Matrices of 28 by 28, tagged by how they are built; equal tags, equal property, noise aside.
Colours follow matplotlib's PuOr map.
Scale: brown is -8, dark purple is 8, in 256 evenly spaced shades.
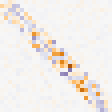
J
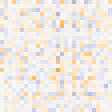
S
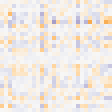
S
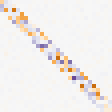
J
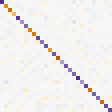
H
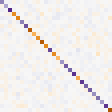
H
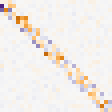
J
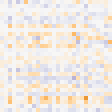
S
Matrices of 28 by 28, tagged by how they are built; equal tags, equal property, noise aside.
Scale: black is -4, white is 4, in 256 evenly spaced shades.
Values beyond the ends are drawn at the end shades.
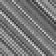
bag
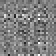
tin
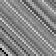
bag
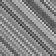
bag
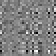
tin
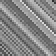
bag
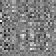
tin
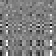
tin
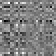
tin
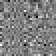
tin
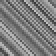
bag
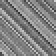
bag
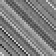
bag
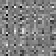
tin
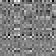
tin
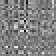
tin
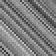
bag
